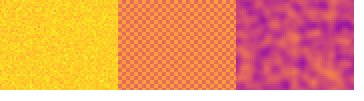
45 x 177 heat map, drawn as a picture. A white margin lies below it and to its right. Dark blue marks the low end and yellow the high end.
It is made of 1 by 3 panels. Panel 1,1: very high, fine-grained, faint in contrast. Panel 1,2: high, checkered. Panel 1,3: middling, blotchy.
